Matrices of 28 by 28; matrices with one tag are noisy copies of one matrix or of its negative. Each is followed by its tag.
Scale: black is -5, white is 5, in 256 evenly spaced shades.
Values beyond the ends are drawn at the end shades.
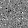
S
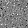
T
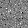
S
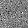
S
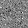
S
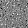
T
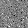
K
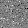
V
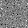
T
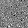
K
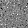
T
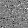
V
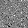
K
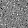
T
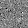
S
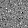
S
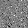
K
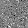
K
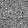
S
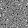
T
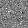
S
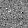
S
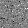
V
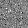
S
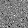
K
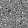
S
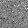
V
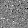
V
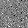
K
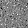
T
